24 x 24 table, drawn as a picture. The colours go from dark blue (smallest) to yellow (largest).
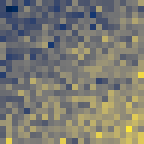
Stripes: none. Odd rows or columns: none. Ninth with the highest average: bottom right. Slope: up to the bottom right. Grain: fine.
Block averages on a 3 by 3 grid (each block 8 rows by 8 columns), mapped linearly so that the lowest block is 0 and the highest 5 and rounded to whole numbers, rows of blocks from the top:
002 | 123 | 235
